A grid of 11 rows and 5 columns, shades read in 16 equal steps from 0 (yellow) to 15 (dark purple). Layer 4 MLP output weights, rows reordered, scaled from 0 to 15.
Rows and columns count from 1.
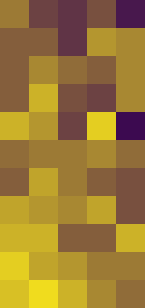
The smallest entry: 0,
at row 11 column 2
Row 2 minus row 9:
6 6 3 -4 3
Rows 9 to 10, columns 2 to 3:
3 9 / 4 5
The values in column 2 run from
0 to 11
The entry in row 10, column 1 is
1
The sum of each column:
64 57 90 77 93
